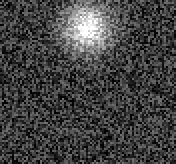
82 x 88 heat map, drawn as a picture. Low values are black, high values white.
Bumps: one, in the top middle. Stripes: none. Histogram: skewed, a long tail of high values. Odd rows or columns: none. Ninth with the highest average: top middle.
